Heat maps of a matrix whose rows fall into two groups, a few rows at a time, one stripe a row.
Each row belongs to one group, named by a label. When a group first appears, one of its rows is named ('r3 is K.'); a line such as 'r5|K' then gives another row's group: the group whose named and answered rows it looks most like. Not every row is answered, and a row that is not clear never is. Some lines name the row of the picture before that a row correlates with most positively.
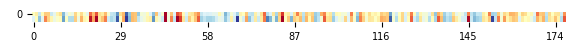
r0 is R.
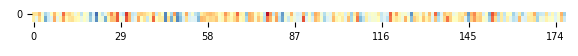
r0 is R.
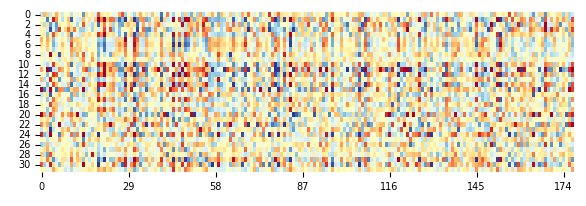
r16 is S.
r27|R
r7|R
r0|S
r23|S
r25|S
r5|R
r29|R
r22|S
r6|R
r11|S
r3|S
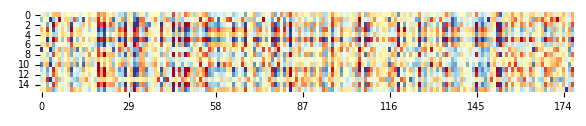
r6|R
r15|R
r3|R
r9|S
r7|S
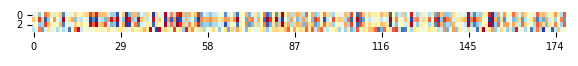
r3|S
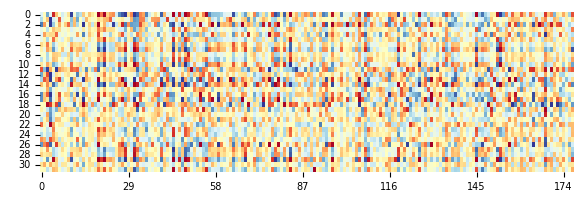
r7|R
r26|S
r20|S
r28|R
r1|S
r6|R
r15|S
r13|S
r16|S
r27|R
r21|S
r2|S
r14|R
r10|R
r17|S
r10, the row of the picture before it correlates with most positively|1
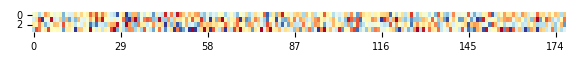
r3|S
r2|R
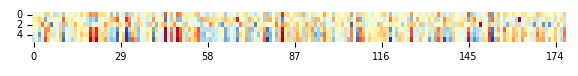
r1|R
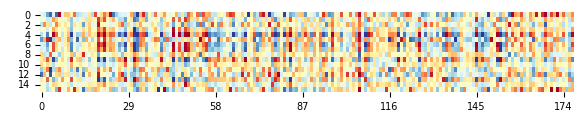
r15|S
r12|S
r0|S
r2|S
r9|R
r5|S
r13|R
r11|S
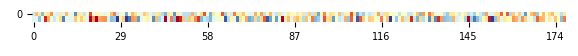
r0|S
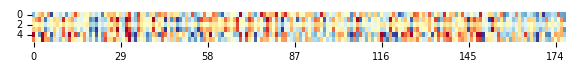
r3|R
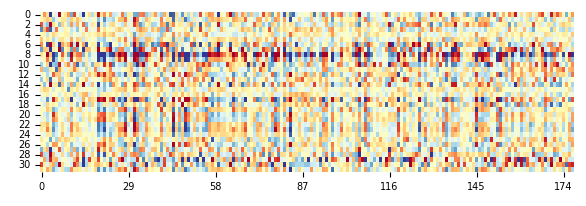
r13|S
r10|S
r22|R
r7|S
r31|R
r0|S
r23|R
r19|R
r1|R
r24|R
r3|S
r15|R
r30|S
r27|S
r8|R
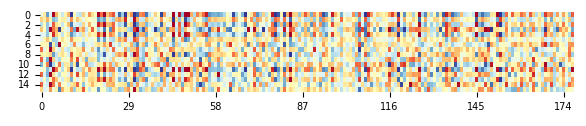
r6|S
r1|R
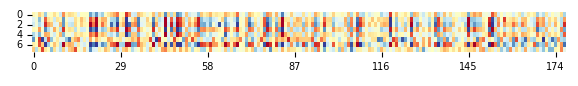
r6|R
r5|S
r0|R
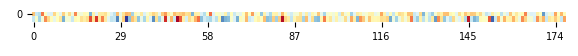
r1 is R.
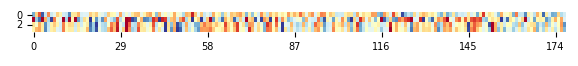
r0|S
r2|R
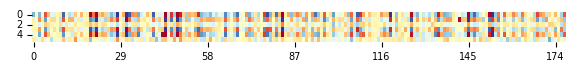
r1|R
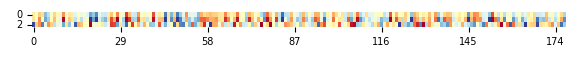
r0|R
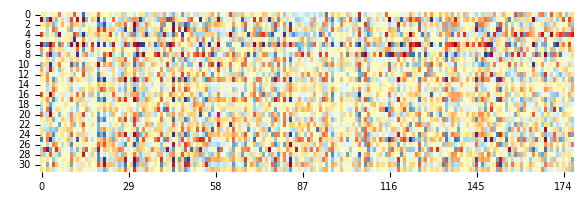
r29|R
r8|S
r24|R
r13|R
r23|S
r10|S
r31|R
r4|S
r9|R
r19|S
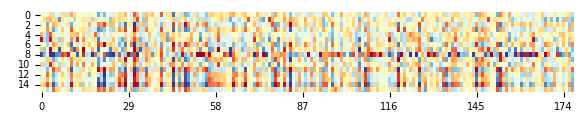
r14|R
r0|R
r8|S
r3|R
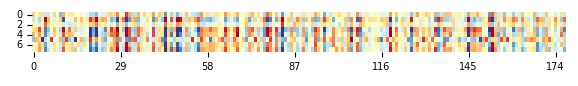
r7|R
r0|R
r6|R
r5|S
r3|R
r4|R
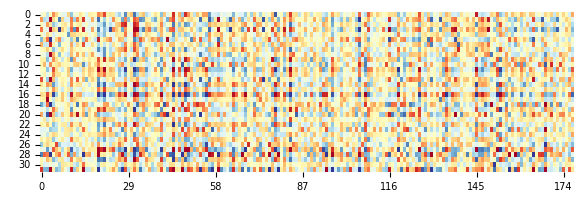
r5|S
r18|S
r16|R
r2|R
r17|R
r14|R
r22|R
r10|S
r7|R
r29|R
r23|S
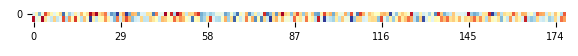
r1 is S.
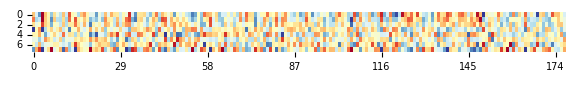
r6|S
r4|R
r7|S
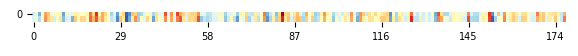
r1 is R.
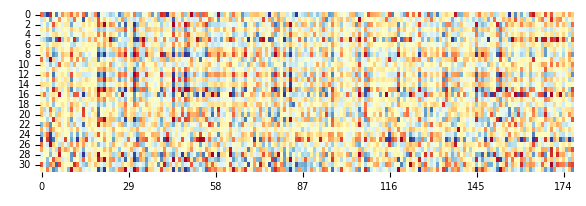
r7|R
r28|S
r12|R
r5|S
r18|R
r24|S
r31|R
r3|R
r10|S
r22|S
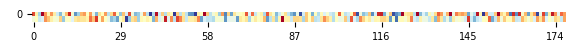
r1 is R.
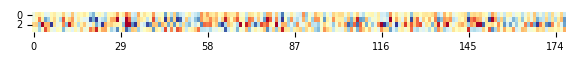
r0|R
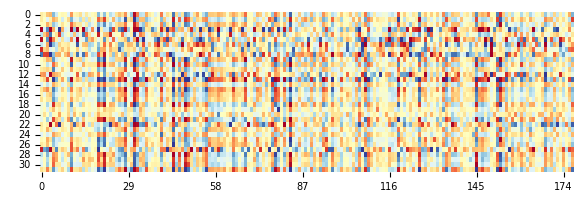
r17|R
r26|R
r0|R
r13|R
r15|R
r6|S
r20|S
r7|S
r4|S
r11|R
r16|R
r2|R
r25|R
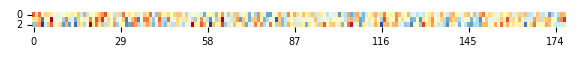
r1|S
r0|S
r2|S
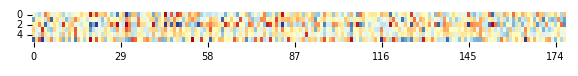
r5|S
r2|R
